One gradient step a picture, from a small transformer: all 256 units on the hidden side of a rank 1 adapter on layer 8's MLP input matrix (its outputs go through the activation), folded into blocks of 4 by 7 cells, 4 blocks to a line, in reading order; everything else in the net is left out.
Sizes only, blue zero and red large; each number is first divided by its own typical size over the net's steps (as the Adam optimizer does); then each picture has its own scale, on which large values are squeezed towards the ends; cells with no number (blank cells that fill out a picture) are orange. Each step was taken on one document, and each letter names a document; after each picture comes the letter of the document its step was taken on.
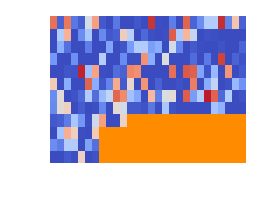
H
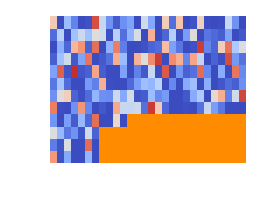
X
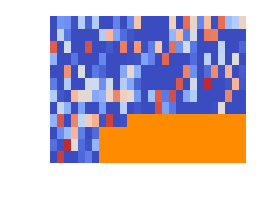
H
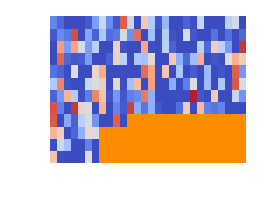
X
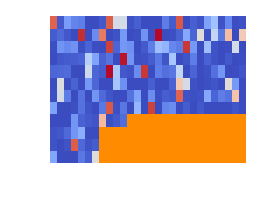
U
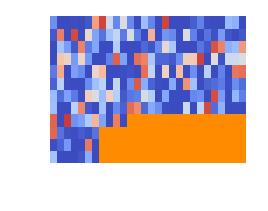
X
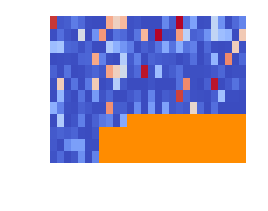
U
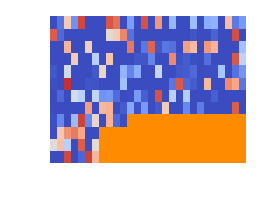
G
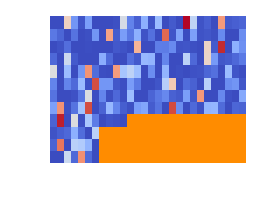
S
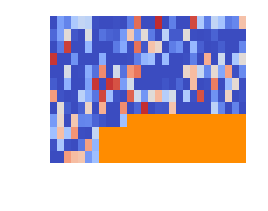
H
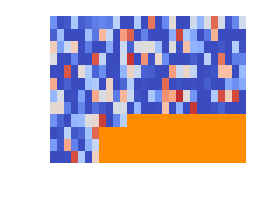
H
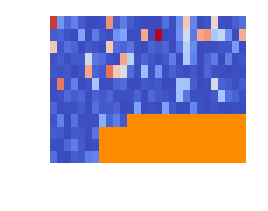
U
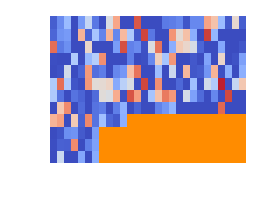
H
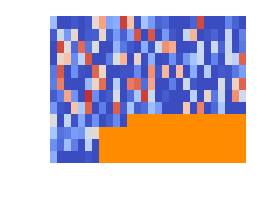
X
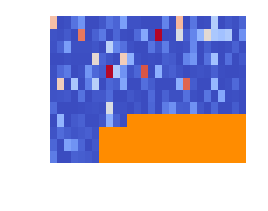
U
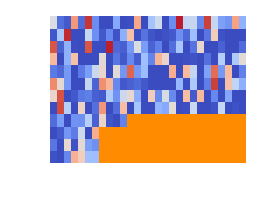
H
